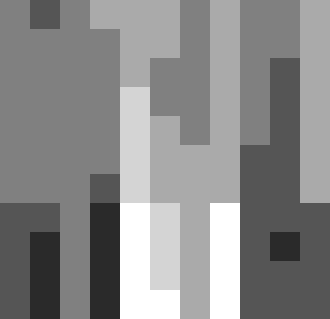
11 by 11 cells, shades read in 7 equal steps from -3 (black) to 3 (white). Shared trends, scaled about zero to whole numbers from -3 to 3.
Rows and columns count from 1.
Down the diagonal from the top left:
0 0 0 0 2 1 1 3 -1 -1 -1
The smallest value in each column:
-1 -2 0 -2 1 0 0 1 -1 -2 -1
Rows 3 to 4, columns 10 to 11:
-1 1 / -1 1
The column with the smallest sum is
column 10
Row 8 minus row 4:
-1 -1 0 -2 1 2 1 2 -1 0 -2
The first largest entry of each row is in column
4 5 5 5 5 5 5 5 5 5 5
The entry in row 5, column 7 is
0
